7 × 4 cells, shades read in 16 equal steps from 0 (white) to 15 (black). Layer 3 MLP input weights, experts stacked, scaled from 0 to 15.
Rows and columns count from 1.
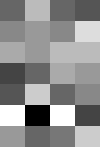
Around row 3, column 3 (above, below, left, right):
7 5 6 4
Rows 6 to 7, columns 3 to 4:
0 11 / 8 3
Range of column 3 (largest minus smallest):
9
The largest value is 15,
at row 6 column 2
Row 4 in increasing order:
5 6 9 11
